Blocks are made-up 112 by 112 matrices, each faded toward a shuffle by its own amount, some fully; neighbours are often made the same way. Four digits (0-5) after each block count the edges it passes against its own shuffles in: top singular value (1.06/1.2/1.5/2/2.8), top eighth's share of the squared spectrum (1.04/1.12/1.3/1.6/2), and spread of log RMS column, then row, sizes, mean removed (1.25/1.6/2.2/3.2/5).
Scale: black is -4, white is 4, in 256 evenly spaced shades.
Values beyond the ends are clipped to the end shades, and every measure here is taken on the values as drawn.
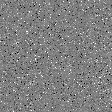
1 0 0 0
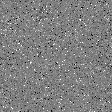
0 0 0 0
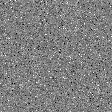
0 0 0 0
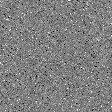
0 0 0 0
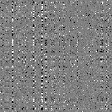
5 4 3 2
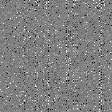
4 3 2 1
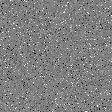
1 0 0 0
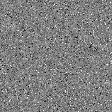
3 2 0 0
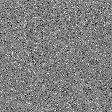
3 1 0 0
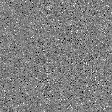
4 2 1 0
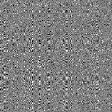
5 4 3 3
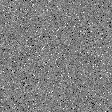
2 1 0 0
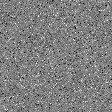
0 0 0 0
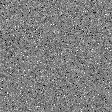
0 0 0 0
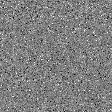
0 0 0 1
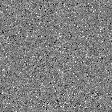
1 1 0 2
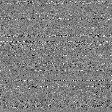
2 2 0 4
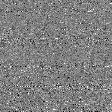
1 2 0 3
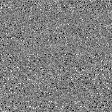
1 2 0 3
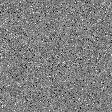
0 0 0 1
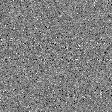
1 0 0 2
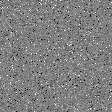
0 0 0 0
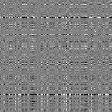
5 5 3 4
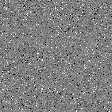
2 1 0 0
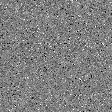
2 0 0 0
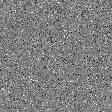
0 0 0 1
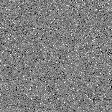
0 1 0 1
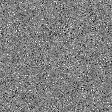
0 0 0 2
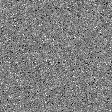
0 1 0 1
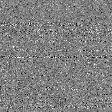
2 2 0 3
